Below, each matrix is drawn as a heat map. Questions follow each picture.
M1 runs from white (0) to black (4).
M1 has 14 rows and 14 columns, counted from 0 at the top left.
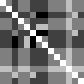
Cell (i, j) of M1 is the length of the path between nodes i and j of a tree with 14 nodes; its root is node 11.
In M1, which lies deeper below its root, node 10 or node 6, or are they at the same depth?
node 6
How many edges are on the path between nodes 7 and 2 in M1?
4
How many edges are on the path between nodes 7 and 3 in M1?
3
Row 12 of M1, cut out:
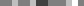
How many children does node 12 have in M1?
2
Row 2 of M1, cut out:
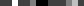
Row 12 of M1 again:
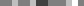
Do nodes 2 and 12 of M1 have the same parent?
no
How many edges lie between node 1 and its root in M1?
1
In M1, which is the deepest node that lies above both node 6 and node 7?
4
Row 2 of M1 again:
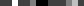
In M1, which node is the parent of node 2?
12
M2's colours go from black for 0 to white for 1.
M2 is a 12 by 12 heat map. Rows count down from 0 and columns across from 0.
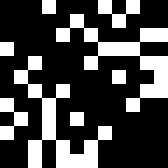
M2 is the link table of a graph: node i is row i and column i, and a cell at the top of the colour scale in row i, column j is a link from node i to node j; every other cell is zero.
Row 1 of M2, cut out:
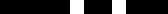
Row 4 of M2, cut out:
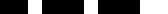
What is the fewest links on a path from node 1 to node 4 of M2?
3
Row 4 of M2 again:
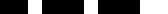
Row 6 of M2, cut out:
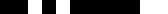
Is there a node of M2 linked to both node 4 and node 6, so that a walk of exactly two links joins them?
yes
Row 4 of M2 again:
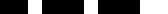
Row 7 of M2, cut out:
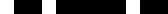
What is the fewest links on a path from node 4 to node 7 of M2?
5
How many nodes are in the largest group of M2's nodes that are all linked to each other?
4
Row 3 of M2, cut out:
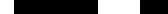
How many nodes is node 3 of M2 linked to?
4
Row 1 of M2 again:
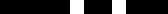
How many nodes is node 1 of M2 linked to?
2
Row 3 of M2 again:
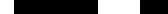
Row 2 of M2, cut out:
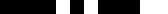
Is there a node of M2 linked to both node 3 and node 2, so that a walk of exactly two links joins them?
no
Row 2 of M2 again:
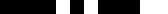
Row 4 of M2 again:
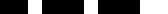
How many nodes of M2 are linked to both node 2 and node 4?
3
